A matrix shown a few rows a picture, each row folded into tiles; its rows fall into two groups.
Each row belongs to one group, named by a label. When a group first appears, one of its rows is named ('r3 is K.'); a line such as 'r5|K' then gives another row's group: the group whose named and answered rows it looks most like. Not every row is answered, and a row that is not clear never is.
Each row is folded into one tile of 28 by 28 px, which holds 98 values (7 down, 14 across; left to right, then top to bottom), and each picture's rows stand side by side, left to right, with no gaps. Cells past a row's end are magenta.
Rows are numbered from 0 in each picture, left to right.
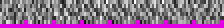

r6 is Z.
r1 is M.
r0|M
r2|Z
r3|Z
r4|Z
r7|M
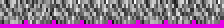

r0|Z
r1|M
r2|Z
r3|Z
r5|Z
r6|Z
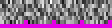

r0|M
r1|Z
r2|Z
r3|M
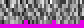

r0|Z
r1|Z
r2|M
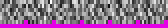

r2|M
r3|M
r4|Z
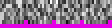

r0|M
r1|Z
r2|M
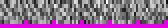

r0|Z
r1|Z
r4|M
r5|Z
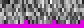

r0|M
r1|Z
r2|Z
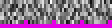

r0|M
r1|Z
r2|M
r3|Z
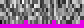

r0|Z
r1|M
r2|M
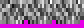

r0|M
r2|Z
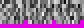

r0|M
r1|M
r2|M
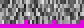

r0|M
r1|Z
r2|M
